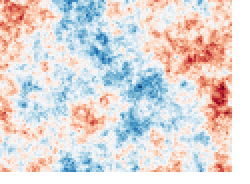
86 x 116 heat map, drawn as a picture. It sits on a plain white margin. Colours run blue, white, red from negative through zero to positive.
Histogram: bell-shaped. Average level on the scale: 50%. Stripes: none. Odd rows or columns: none.
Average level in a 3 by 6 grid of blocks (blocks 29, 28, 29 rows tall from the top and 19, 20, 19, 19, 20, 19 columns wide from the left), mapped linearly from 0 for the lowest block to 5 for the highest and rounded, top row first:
410244
222025
322123
